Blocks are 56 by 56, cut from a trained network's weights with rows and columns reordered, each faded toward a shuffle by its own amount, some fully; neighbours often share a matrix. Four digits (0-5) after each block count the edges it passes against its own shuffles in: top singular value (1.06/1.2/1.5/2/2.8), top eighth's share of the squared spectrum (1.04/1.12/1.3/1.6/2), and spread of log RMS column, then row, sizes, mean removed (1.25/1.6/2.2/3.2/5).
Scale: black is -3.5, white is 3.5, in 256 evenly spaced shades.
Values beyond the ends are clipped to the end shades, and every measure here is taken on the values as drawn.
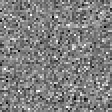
2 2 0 0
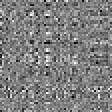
4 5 2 3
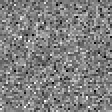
1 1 0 0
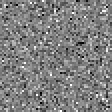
2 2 1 0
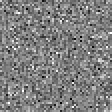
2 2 1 0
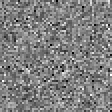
2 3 1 1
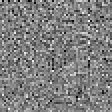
3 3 2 2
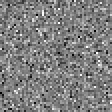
0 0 0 0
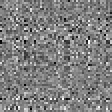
4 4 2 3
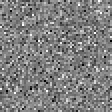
2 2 0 0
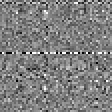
4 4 1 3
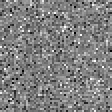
0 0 0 0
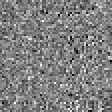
3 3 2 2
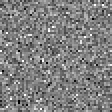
0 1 0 0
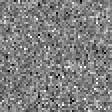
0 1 0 0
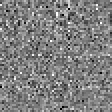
2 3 1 1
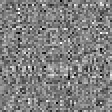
4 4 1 2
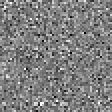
3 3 1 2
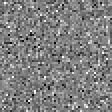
0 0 0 0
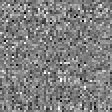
3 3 2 2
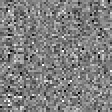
3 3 2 1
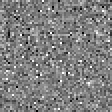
1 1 0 0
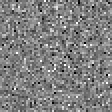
0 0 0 0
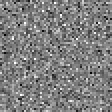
1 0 0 0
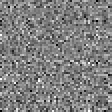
3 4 1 2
